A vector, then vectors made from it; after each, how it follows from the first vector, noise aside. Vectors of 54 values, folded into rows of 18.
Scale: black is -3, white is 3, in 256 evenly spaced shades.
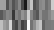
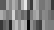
negated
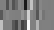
partly zeroed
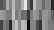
negated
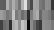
negated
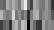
negated
